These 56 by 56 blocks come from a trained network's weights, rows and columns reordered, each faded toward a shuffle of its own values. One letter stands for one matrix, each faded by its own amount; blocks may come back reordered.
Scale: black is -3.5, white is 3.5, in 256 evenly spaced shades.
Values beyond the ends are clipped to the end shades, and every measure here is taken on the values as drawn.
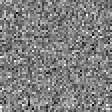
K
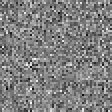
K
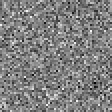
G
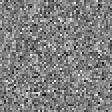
K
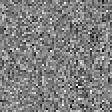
K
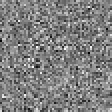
K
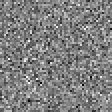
G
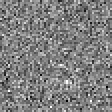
K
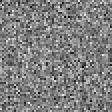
G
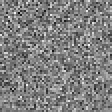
G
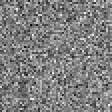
G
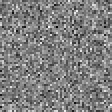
K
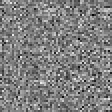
K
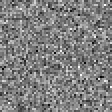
G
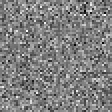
K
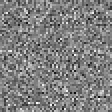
K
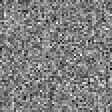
G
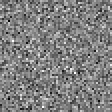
G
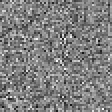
K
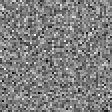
G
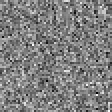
G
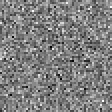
G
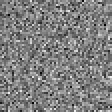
G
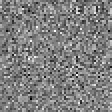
K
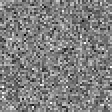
G
